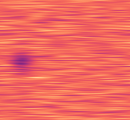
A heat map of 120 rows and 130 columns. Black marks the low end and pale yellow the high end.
Overall the values sit about 70% of the way up the scale. No overall slope runs across the table. The middle left is the ninth with the lowest average. The grain runs across in streaks. One dip sinks in the middle left.
